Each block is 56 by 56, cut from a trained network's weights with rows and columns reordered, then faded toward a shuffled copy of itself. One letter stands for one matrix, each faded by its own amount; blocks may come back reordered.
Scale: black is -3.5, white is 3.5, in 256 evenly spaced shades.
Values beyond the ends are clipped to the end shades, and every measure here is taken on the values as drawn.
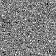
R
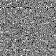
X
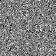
R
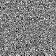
R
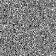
R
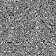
X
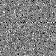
X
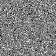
X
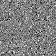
X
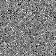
X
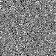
R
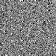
R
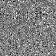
R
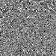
R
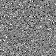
X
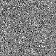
R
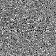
X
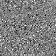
X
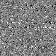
X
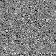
X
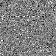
X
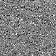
X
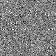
X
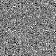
R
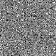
R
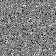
X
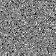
X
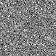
R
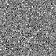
R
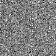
R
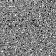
X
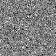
R
